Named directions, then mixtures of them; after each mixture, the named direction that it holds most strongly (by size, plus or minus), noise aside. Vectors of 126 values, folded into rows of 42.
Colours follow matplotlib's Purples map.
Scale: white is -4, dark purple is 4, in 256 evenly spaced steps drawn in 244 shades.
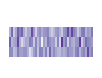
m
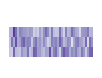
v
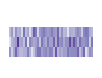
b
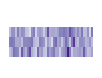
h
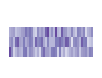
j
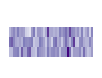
h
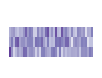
j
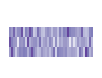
b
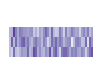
v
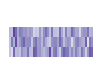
v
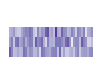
j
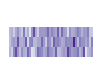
b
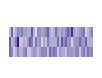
m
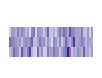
h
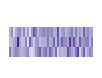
b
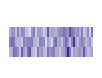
h
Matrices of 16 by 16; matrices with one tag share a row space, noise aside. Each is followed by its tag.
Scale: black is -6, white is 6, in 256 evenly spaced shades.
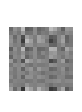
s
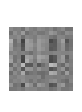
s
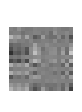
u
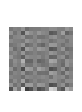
s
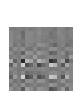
s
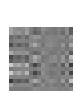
u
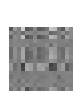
s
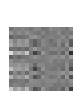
u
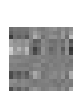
u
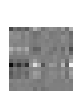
u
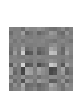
s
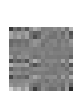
u
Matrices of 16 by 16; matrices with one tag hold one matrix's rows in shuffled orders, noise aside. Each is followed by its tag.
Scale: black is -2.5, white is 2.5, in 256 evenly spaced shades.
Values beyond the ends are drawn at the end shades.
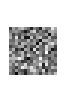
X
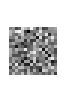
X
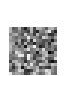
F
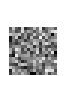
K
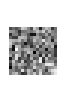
K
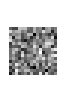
K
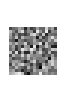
X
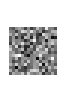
X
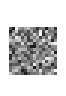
K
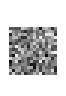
K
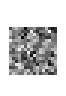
F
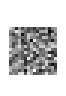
F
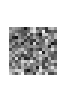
X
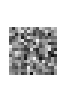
F
